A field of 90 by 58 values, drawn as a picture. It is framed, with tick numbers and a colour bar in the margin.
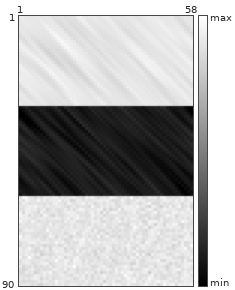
It is made of 3 by 1 panels. Panel 1,1: very high, slanting down to the right, faint in contrast. Panel 2,1: very low, slanting down to the right, faint in contrast. Panel 3,1: very high, fine-grained, faint in contrast.
